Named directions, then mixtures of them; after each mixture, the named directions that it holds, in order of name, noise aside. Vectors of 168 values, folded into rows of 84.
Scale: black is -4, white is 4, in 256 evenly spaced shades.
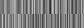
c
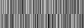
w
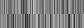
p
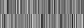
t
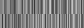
c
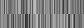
p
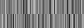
c, p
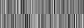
p, t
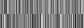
t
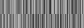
c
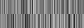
p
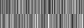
t, w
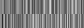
c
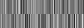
p, t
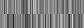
p, t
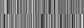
c, t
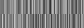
c
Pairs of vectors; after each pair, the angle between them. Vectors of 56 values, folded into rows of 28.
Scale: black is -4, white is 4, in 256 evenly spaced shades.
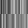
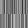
orthogonal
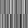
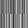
nearly opposite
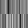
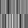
nearly parallel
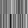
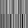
partly aligned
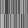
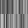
partly aligned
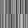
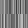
nearly parallel
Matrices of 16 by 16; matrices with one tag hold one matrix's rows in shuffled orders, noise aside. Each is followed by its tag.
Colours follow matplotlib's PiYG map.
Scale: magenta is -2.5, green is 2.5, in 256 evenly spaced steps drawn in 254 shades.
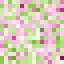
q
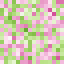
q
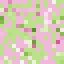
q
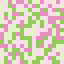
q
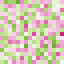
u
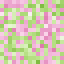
q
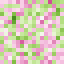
q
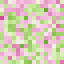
q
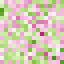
u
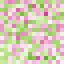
u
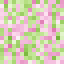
q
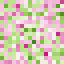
q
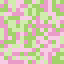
q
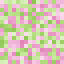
u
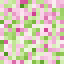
q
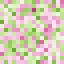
q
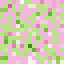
u
